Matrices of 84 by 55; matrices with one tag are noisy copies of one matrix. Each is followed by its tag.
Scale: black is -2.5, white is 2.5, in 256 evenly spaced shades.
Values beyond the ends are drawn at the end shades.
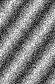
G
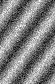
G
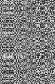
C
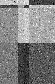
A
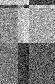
A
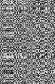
C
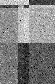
A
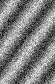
G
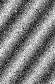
G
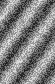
G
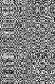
C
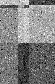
A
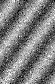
G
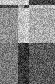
A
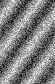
G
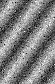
G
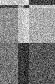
A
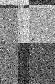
A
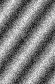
G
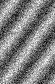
G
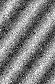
G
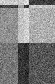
A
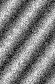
G
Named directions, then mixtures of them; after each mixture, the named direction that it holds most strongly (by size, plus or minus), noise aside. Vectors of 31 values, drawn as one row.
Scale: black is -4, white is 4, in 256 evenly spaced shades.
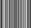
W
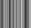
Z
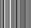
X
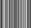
W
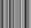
Z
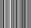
X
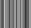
Z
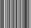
Z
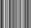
Z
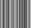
W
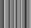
Z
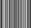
W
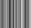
Z
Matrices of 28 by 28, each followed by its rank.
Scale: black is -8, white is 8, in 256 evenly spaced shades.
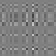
one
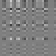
one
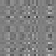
two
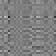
two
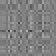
two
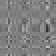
two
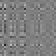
two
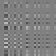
one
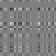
one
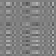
one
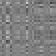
two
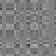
two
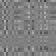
two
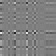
one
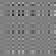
one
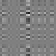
one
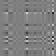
one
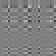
one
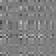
two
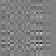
two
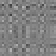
two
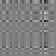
one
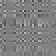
two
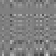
two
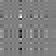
one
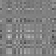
two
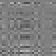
two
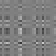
one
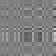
one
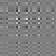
one
